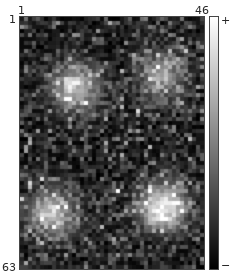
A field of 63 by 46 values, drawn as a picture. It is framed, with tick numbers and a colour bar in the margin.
Odd rows or columns: none. Histogram: skewed, a long tail of high values. Seam: none. Average level on the scale: 30%. Bumps: four.
